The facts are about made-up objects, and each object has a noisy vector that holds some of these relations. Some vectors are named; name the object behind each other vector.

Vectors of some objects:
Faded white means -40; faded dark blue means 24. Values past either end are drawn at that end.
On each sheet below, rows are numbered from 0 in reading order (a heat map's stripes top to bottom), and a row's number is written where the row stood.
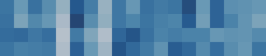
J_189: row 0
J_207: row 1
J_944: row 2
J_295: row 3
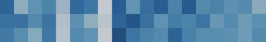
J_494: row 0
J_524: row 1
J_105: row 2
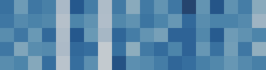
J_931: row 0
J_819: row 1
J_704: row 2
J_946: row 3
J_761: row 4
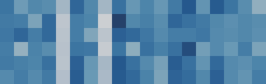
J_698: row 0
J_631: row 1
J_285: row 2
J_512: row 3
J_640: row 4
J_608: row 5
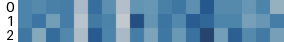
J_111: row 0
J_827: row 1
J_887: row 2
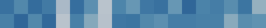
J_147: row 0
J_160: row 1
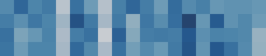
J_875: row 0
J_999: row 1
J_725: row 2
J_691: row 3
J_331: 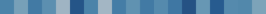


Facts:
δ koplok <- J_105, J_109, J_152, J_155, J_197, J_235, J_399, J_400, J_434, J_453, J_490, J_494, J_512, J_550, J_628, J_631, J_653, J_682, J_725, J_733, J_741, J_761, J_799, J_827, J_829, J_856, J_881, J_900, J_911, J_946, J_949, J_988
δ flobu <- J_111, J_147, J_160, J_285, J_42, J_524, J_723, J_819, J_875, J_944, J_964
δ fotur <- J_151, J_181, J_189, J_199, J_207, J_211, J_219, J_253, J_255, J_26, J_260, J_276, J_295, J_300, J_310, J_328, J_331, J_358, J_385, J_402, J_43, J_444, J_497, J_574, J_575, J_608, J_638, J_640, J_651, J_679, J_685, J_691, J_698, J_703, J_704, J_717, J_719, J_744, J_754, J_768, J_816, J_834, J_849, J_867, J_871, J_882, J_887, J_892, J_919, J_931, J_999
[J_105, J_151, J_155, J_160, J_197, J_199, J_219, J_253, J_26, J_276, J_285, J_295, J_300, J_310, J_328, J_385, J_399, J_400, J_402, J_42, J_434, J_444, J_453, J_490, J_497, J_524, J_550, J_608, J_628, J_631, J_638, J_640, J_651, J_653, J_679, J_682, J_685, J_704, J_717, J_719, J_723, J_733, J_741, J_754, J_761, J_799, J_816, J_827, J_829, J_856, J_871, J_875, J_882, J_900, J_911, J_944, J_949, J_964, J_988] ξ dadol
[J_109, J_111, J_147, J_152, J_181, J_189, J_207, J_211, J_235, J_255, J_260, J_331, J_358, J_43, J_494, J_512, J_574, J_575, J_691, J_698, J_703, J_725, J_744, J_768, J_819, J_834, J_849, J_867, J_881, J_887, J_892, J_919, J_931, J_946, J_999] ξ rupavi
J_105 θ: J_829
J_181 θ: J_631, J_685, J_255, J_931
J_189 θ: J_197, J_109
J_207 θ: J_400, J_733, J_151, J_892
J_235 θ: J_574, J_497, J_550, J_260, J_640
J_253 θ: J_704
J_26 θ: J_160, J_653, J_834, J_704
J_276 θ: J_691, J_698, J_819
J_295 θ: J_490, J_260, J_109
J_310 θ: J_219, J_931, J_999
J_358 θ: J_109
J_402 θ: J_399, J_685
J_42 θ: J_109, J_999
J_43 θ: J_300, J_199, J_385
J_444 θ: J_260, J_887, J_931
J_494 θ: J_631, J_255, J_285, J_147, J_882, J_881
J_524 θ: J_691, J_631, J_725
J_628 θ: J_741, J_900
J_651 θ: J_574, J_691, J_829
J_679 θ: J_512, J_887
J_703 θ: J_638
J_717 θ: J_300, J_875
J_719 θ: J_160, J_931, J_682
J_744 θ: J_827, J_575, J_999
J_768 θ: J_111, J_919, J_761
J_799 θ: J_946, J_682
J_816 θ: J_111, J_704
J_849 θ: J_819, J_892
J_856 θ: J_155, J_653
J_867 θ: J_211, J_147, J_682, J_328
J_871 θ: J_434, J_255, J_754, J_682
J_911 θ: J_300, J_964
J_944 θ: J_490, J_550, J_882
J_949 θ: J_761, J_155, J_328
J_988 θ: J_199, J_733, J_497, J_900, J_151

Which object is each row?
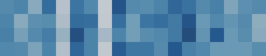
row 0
J_653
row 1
J_152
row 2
J_834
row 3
J_911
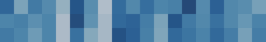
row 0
J_181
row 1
J_717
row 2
J_276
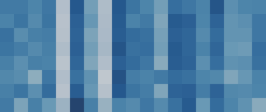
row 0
J_754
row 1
J_219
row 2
J_444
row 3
J_310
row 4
J_679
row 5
J_856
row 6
J_685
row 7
J_43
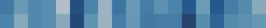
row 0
J_892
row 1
J_768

